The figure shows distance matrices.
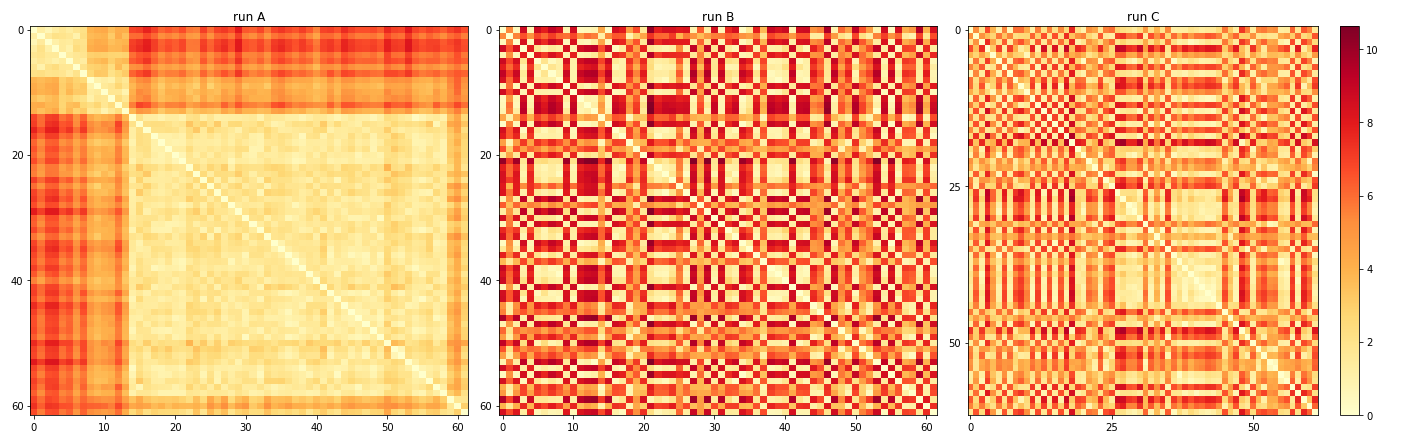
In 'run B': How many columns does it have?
62
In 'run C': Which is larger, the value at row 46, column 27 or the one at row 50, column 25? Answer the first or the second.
the second
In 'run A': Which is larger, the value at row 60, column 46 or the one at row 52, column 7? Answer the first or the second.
the second
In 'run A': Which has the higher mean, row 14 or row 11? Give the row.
11
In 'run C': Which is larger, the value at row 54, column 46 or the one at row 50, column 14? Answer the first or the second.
the second
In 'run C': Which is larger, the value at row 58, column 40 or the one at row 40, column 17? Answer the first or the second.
the second
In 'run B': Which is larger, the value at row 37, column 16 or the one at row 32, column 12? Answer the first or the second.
the second
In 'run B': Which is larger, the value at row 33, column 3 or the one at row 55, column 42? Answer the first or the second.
the second
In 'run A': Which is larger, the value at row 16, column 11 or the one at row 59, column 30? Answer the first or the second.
the first
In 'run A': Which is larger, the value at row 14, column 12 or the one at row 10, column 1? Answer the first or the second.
the first
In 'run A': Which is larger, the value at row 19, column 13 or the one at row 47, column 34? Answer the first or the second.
the first
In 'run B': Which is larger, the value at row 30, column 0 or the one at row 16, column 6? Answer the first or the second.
the first
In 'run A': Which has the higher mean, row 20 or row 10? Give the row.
10
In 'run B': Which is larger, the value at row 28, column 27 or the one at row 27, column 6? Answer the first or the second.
the second
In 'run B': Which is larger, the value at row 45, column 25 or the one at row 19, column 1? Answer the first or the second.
the first
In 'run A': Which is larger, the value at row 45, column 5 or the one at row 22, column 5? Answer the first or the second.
the first
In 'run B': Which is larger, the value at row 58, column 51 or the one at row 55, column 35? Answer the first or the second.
the first
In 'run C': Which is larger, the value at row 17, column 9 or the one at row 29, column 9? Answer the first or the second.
the first
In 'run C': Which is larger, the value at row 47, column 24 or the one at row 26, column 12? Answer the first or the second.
the second
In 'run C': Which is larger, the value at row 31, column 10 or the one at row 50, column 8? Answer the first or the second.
the second
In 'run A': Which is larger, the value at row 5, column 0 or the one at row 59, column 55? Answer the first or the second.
the second
